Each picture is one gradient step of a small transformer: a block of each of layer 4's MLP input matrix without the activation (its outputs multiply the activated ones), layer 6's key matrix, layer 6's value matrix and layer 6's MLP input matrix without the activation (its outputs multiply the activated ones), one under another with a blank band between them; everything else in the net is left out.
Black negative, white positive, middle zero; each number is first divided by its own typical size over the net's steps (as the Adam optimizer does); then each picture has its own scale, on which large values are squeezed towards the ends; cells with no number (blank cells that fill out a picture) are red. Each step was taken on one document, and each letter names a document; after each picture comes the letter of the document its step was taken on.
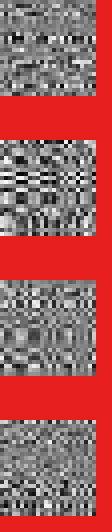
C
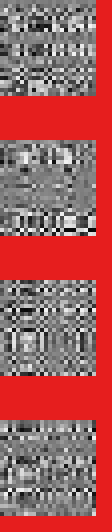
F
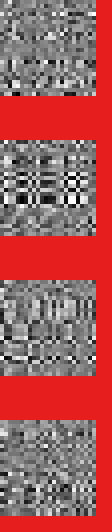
C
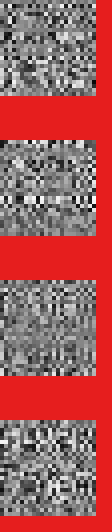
C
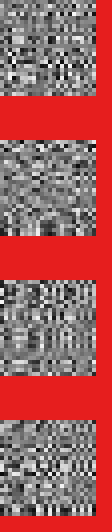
C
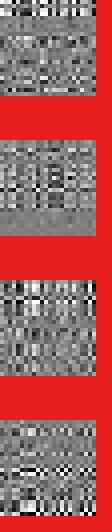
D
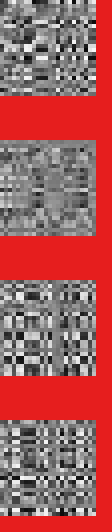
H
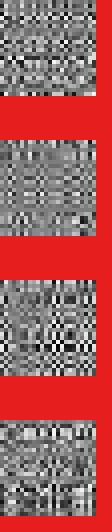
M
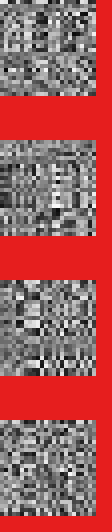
H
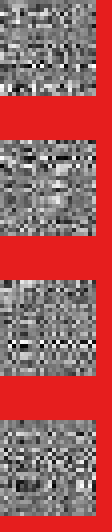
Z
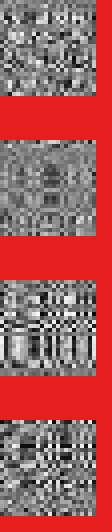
C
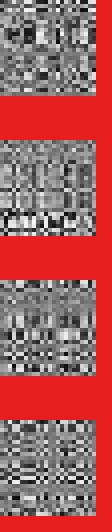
H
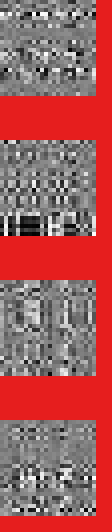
D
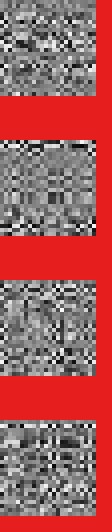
M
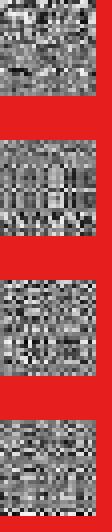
H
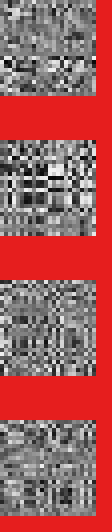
M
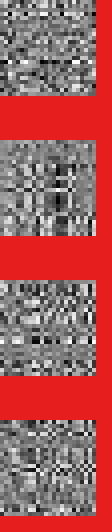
D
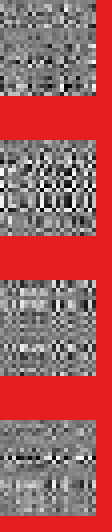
Z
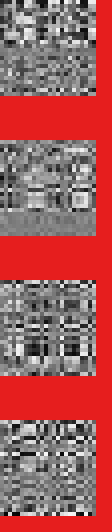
H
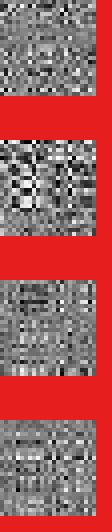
Z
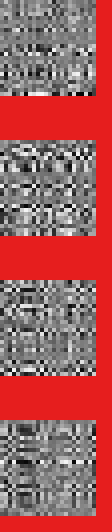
F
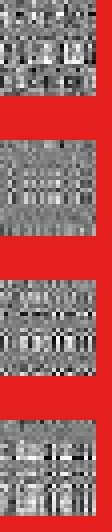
Z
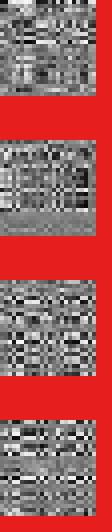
H
